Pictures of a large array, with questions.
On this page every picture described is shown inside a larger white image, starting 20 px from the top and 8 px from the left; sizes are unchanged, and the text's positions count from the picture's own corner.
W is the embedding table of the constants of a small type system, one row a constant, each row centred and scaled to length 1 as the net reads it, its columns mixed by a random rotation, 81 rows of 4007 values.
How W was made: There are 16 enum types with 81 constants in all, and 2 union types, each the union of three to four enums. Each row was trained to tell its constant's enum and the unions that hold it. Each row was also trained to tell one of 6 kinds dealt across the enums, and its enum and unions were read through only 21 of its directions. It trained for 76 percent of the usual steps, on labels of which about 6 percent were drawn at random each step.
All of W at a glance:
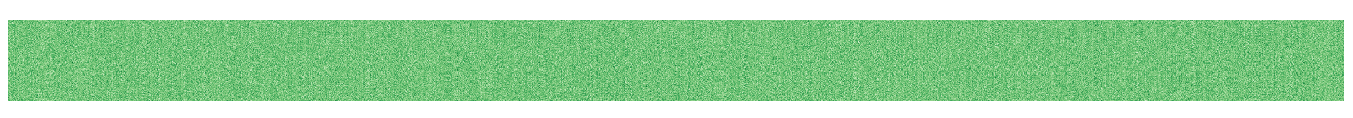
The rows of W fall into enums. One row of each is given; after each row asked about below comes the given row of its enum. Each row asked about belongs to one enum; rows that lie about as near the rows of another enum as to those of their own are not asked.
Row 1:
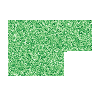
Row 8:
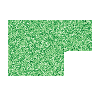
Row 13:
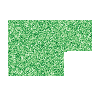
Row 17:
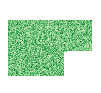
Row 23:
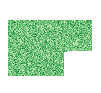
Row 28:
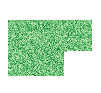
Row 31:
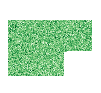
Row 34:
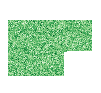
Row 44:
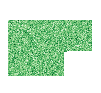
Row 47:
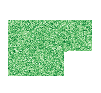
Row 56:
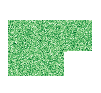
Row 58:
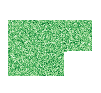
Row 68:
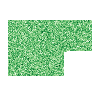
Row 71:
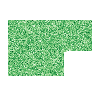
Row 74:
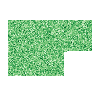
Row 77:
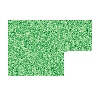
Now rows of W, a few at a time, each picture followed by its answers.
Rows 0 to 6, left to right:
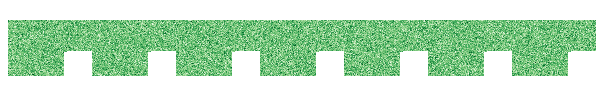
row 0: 28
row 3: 77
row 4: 13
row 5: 58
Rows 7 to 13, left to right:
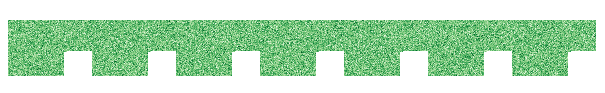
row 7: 77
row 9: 77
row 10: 44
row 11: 77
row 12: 68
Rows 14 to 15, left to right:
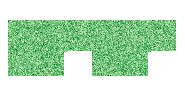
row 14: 77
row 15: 13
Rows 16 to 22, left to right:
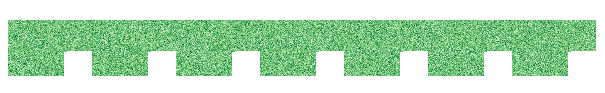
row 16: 47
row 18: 28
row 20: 23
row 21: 58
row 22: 13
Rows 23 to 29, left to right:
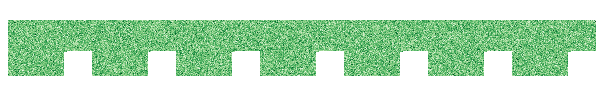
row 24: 17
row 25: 31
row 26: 1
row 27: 23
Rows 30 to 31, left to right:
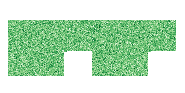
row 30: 44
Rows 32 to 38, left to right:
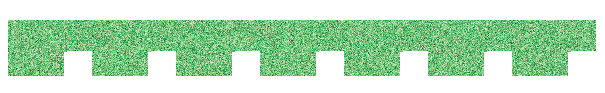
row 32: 56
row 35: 56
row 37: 44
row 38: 77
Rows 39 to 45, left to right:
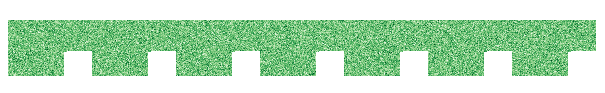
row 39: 31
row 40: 44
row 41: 56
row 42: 1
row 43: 58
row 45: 28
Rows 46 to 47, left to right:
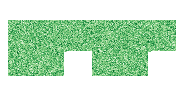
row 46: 17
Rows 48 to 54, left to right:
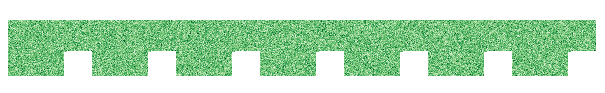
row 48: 17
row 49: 56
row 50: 1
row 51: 28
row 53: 58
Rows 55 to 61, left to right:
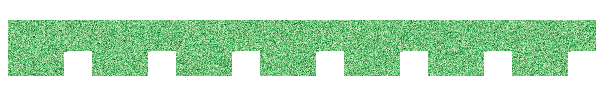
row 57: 58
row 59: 56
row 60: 31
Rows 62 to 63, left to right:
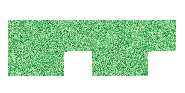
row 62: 13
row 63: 1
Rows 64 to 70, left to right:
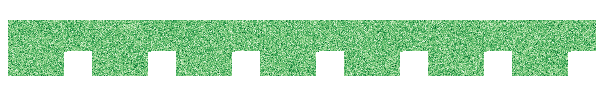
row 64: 28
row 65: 44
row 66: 8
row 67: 13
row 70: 58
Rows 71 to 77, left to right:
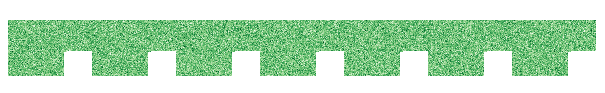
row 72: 13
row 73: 34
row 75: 28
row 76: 56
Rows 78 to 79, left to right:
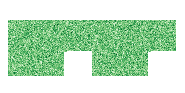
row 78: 44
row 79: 23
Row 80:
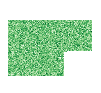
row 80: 1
